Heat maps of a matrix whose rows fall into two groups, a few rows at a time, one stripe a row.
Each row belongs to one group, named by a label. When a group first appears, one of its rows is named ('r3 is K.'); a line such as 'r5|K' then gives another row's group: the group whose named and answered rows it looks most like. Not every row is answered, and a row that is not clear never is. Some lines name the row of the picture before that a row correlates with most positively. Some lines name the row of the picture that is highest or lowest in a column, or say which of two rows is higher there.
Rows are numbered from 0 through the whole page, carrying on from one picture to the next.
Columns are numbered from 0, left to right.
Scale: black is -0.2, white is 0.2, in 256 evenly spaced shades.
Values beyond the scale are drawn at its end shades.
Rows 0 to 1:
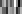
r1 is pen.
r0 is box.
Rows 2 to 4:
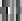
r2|pen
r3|pen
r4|pen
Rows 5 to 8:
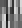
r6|box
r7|box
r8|box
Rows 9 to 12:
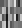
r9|pen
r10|box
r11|pen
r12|box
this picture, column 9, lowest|9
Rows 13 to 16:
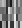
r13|box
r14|pen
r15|pen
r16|box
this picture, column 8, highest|16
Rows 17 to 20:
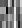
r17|pen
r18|box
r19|pen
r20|box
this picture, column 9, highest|17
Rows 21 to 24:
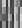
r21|box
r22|box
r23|pen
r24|box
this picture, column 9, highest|21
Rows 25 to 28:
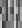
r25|pen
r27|pen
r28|pen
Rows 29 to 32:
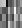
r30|pen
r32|pen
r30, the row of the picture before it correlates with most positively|25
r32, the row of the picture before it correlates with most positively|25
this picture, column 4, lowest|29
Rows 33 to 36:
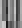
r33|pen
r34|pen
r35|pen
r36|box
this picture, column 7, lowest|36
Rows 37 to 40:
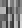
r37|pen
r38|box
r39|pen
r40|box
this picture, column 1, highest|38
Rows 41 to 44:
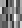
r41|box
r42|pen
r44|pen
